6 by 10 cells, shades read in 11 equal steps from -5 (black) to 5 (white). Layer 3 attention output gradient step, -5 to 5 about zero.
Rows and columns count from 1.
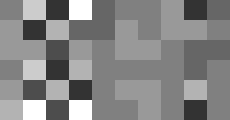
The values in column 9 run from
-3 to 2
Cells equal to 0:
20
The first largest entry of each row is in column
4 3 1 2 3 2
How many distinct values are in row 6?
6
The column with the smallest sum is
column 3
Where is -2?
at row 3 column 3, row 5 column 2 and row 6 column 3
